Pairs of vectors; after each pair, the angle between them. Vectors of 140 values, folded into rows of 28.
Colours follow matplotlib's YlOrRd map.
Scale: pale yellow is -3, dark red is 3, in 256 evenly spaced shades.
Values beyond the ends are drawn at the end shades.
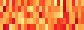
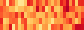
orthogonal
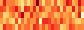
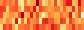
nearly parallel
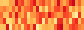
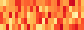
nearly parallel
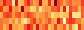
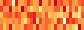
nearly parallel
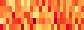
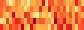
nearly parallel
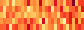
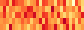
nearly opposite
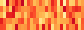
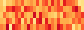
orthogonal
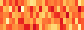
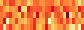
partly aligned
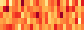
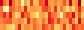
nearly opposite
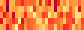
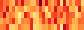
partly aligned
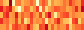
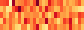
nearly opposite
